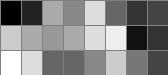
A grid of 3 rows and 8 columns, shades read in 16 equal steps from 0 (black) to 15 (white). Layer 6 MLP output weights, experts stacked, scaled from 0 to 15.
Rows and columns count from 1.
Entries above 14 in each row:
0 0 1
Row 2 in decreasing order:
14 13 12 10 10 9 3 1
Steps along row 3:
down down same up up down down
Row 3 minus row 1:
15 11 -4 -2 -5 6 4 0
